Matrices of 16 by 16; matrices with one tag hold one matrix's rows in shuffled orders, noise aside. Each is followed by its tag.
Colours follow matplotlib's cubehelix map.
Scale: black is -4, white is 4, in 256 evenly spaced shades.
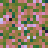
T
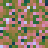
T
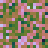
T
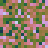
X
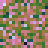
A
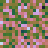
T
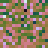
A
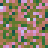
T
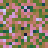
A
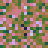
A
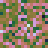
T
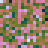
T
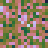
T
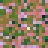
T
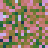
X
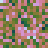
T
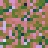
A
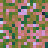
T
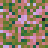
T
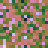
A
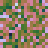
X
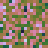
A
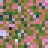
X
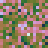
T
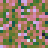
T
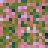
T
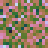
X
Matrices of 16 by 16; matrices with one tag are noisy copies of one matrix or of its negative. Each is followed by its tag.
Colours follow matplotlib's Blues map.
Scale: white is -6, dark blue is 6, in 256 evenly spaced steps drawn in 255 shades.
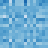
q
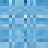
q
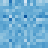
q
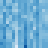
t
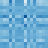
q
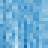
t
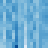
t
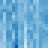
t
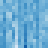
t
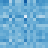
q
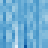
t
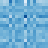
q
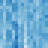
t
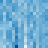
t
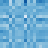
q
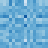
q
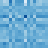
q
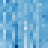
t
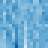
t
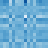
q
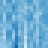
t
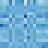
q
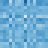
q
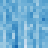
t
